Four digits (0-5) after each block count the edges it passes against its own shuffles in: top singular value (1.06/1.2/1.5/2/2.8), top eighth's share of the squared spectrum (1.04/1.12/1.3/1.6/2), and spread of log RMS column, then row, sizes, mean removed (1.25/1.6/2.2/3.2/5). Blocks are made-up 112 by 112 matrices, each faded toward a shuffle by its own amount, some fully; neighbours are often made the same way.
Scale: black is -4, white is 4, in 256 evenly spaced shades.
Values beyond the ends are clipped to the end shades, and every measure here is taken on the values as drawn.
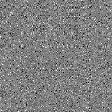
4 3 2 2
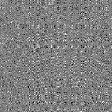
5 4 3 3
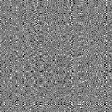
5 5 3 3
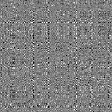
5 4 3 3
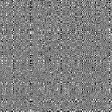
5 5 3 3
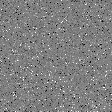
2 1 0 0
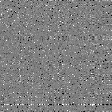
4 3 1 2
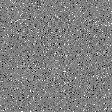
4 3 1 2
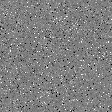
2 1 0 0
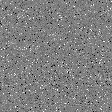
2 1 0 0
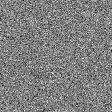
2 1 0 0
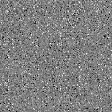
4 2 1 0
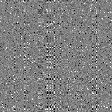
5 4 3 2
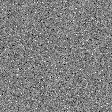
0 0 0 0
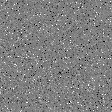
0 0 0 0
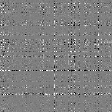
3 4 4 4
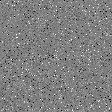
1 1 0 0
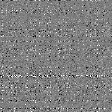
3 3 3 4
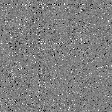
2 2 2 2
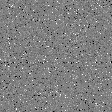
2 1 0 0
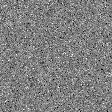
0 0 0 0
